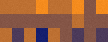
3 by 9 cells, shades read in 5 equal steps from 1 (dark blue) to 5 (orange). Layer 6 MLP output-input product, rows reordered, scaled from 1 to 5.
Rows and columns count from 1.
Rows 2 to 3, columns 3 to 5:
3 3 3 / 4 1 4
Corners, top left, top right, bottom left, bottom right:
4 5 4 2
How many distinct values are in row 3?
4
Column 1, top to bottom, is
4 3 4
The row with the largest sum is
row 1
